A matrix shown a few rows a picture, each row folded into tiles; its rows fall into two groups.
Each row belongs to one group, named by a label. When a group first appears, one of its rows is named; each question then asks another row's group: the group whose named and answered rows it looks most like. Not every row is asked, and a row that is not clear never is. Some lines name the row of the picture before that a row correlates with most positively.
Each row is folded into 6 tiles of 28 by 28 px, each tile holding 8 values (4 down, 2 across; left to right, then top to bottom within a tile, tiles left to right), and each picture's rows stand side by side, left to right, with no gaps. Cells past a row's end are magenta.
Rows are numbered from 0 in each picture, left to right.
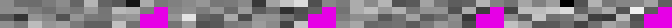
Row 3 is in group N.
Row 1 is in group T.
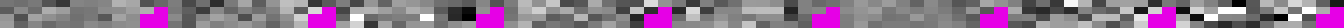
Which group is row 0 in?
N
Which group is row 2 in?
T
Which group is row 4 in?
T
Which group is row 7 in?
N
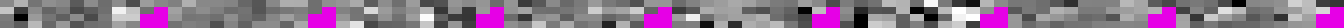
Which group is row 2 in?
T
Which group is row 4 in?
T
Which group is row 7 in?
N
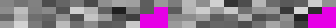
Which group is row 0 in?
T
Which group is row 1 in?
N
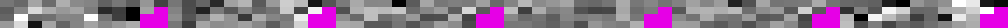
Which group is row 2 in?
N
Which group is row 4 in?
N
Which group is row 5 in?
N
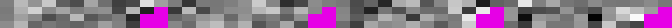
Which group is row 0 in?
N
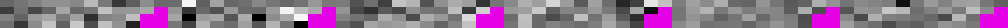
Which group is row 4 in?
N
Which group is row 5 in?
N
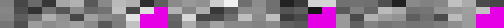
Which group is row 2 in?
N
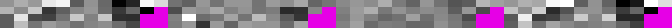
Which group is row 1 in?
T
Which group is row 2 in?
N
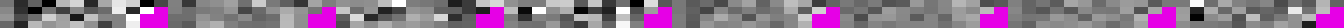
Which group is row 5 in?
N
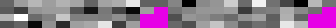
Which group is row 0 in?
T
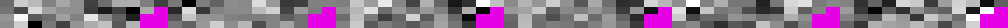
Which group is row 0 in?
T
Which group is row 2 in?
N
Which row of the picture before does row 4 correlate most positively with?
0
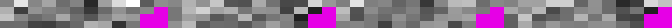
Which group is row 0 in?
T
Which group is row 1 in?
N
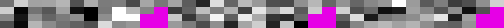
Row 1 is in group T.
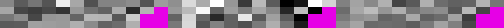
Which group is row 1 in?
N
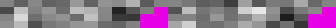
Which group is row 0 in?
T
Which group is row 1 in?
T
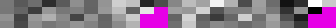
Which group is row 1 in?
N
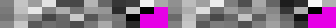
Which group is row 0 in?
N
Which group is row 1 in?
N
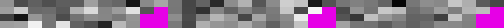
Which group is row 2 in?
N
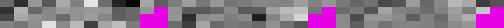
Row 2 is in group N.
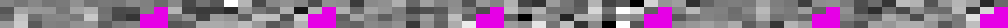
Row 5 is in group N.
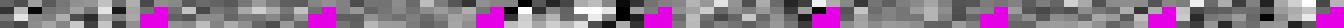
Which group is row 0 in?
T
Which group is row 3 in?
T
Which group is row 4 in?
N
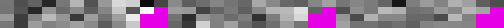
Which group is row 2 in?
N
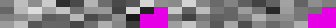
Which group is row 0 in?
N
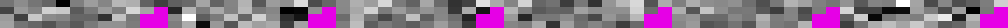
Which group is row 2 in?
N
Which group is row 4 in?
T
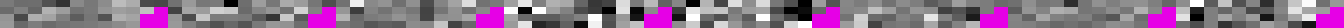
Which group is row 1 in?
N
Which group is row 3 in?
T
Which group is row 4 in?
T
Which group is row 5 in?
T
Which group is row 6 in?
N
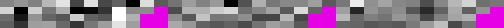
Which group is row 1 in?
N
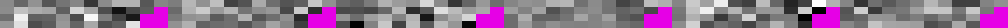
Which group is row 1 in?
N
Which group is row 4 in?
N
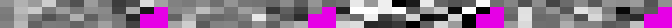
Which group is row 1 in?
T
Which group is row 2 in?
N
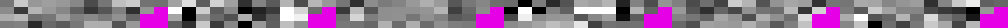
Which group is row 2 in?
T
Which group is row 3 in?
T
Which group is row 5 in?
T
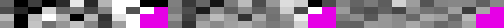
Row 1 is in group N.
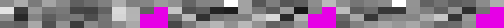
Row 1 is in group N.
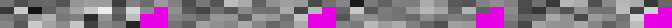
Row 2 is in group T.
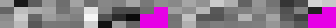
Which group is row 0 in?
T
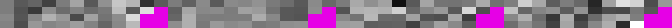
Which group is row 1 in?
T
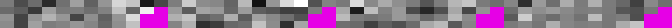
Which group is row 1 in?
T
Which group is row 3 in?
T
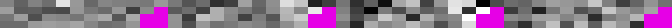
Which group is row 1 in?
N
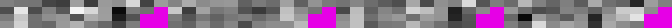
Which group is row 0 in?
T
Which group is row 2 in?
T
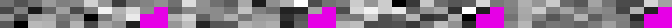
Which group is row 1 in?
T
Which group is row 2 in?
N
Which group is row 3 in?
N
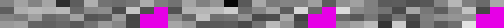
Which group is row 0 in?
N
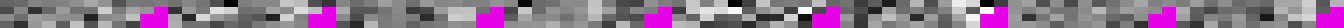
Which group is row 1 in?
N
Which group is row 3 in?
T
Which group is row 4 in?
N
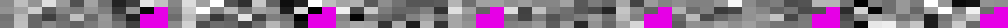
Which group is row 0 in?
N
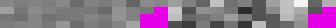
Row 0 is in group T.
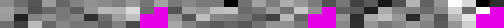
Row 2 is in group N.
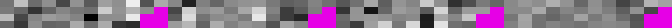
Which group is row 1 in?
T
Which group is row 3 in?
N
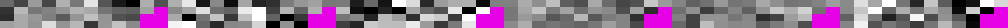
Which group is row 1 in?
T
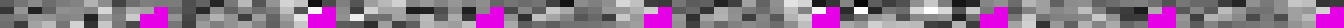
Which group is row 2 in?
T
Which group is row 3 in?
N
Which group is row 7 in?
N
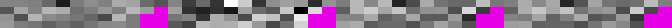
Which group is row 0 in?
N
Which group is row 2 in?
N
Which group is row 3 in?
N
